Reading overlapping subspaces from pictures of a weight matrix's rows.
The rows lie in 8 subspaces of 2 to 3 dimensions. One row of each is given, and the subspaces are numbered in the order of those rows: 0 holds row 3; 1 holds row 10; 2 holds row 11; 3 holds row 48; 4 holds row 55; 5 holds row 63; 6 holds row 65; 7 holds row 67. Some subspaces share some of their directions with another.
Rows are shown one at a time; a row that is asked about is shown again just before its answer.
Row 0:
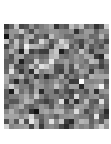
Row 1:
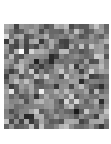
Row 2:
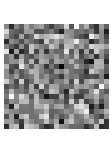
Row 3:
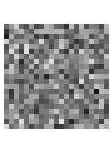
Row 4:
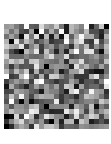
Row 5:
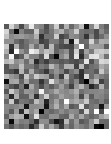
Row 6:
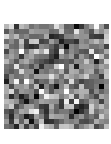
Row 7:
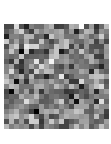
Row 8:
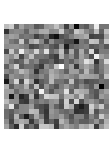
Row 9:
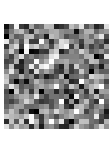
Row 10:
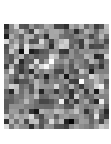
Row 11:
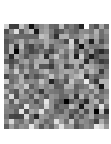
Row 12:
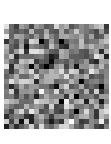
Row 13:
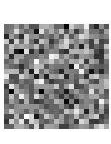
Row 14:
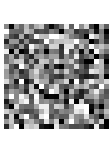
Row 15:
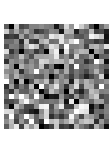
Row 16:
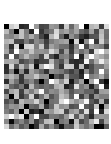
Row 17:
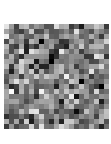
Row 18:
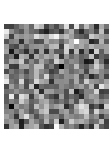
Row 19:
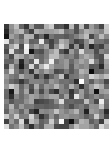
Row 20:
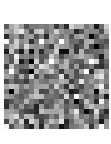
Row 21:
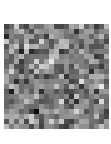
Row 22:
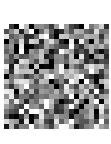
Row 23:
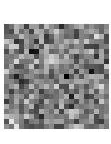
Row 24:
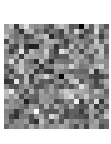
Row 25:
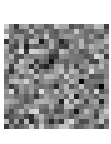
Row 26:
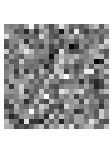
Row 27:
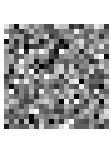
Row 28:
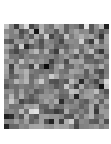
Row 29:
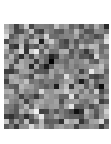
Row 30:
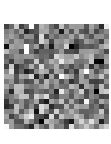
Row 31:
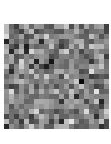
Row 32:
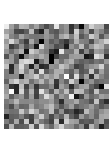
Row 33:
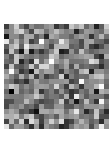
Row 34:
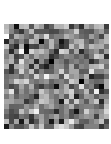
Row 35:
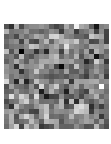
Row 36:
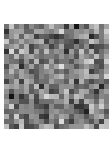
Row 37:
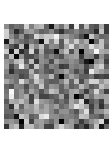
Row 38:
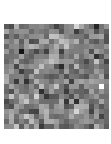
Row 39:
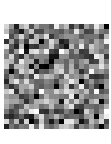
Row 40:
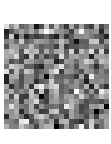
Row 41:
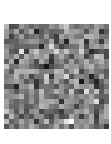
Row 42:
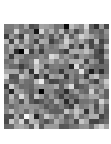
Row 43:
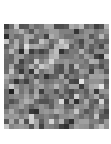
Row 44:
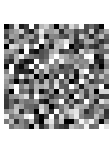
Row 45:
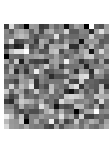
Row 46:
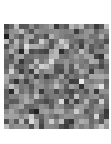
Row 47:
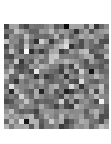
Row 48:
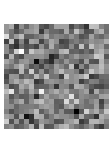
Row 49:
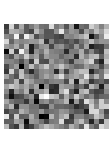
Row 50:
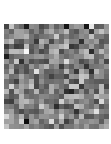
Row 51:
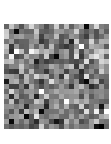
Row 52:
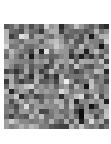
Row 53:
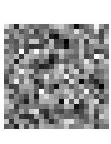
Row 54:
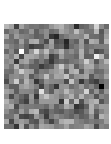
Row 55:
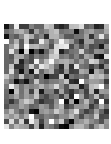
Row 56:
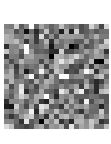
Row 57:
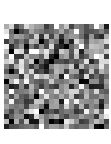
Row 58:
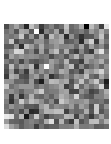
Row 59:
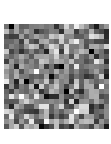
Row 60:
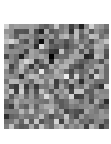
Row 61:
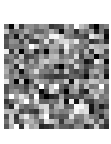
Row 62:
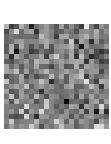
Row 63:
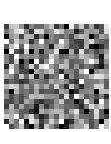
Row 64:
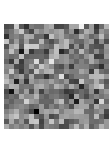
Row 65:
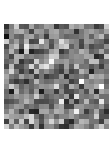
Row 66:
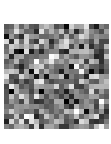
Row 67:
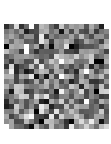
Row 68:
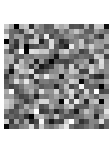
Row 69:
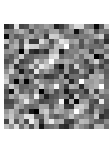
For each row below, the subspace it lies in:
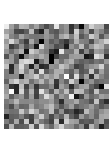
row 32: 7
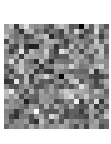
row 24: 6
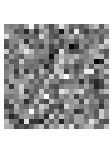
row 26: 7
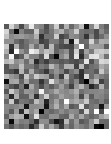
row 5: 2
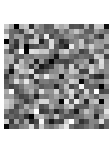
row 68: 7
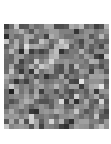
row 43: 4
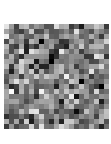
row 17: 7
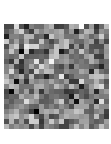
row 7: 6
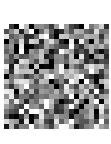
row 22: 2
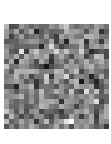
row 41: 1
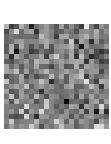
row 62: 2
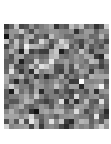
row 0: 4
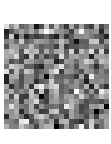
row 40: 0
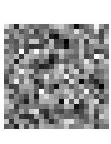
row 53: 1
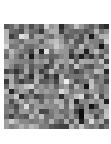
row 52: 4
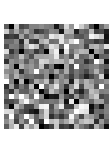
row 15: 1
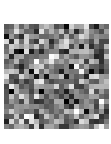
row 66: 3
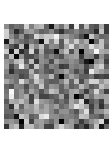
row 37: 1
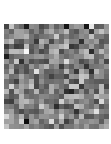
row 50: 3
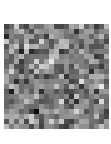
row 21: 6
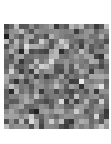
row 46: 4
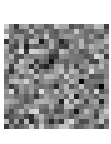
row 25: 6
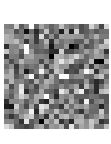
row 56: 7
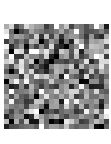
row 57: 2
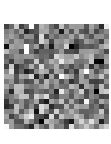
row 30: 7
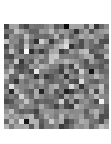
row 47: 3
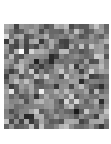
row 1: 3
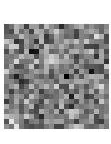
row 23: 4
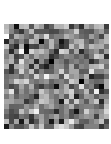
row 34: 0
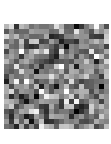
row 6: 1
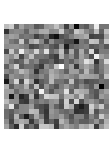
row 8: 0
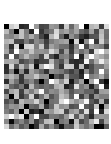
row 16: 2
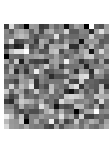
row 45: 3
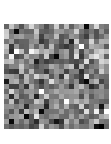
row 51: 2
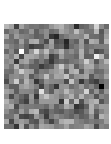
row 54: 1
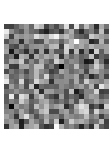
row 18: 0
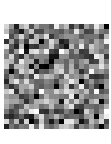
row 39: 4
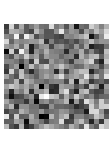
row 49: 0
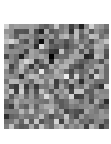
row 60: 7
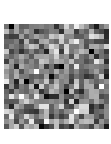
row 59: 1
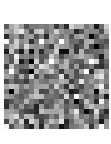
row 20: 5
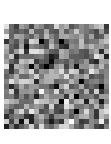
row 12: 6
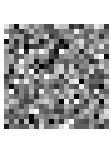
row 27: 4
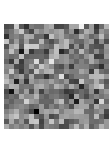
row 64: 6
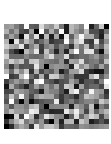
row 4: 2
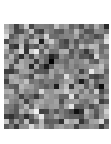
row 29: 4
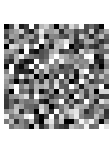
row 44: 7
